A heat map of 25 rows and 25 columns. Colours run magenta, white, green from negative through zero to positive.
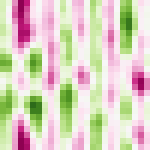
Upright stripes repeat 5 times across the table. The histogram is bell-shaped. No lone cell stands out from its neighbours.
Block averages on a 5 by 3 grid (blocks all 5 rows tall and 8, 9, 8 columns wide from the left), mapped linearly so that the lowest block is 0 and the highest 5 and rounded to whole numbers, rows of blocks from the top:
023 | 232 | 320 | 542 | 132
